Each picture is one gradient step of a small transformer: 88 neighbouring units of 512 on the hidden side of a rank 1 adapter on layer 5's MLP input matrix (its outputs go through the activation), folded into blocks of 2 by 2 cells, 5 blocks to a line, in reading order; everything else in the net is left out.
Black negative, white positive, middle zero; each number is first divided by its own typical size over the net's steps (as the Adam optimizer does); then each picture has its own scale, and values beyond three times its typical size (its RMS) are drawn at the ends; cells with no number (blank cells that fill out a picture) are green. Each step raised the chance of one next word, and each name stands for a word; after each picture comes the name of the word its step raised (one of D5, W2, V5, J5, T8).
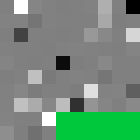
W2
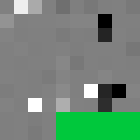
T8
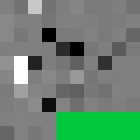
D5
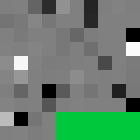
D5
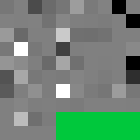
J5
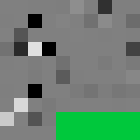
W2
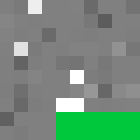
T8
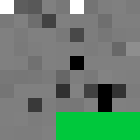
D5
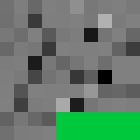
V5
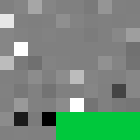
T8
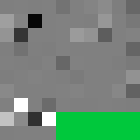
W2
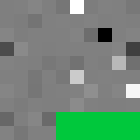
T8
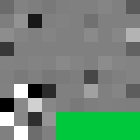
W2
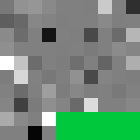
D5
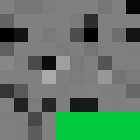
D5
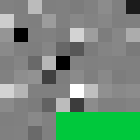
W2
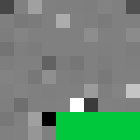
T8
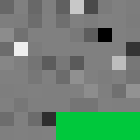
T8
